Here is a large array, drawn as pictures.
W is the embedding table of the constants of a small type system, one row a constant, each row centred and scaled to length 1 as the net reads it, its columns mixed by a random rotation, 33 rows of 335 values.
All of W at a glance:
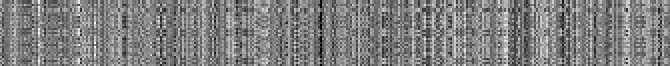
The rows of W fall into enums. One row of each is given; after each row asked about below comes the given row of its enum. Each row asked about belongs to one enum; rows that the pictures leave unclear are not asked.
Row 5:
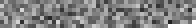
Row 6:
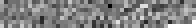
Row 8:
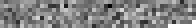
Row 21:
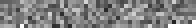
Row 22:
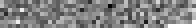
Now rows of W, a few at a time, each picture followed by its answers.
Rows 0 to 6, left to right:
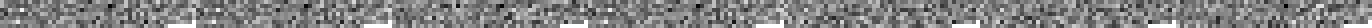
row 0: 22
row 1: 22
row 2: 8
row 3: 22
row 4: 5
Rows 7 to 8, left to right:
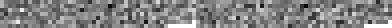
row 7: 22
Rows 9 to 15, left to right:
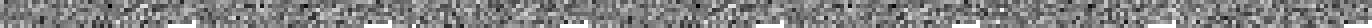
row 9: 6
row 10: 8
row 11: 21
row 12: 6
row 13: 8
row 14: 22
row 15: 5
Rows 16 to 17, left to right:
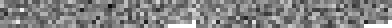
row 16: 22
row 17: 5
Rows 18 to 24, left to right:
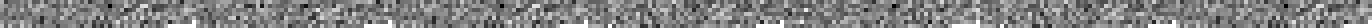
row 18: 6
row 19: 8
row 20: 6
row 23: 21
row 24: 6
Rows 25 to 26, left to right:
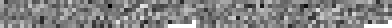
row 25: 6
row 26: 8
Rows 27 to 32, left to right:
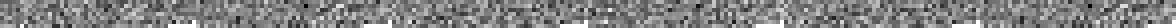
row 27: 21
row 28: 6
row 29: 5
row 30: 22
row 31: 5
